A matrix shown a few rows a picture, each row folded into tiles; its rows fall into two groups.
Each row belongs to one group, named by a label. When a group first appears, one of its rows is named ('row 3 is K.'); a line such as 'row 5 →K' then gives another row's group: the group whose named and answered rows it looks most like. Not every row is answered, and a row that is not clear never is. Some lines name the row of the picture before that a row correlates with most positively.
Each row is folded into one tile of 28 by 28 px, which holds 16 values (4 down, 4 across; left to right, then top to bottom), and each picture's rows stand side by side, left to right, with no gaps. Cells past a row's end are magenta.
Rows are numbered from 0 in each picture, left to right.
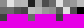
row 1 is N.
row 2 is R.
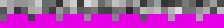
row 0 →R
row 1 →R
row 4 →R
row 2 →N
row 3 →R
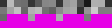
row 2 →N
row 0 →N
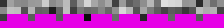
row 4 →N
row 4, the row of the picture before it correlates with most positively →0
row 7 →N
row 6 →R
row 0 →N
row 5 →R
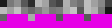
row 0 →N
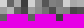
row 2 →R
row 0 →R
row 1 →R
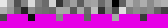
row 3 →R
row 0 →R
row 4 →N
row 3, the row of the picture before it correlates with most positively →2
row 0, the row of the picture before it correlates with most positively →1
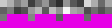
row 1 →N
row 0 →R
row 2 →N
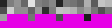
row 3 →R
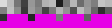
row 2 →N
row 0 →R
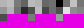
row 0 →R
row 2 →N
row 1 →R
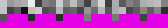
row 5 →R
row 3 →N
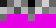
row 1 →N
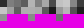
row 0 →N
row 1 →R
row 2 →R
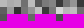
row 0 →R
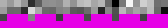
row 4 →N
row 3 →R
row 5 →R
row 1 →N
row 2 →R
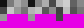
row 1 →N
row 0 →N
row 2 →R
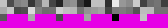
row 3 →N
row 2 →N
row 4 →R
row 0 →R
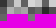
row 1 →R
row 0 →N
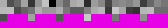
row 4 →R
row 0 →R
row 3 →N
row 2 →R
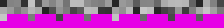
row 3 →R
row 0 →N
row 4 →N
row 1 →R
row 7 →N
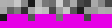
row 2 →R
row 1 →N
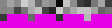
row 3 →N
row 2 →N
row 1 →R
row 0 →R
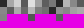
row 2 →N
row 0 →N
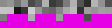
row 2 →N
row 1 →N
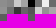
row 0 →R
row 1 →N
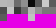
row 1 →N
